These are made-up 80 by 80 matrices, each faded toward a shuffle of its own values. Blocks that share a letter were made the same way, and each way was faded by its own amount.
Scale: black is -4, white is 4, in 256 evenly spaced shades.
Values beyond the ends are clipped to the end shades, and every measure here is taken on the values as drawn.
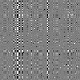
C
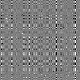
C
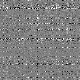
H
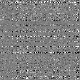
H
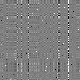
C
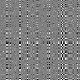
C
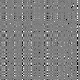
C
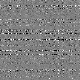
H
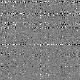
H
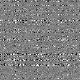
H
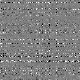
H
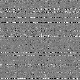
H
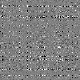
H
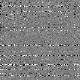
H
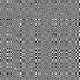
C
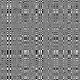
C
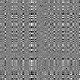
C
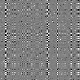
C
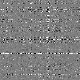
H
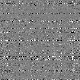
H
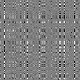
C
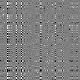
C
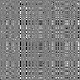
C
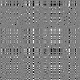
C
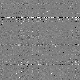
H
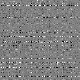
H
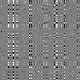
C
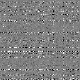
H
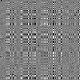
C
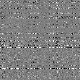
H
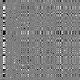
C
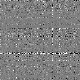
H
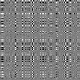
C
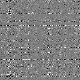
H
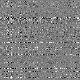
H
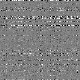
H
